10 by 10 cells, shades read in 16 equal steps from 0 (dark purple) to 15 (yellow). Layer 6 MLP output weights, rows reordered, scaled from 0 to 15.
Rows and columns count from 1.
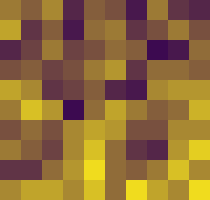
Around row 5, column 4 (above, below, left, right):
5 0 3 6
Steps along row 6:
up down down up up down down up up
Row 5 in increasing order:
1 2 3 4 6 9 9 10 10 11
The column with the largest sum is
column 5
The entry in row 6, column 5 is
7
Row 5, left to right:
11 9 3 4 6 2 1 9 10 10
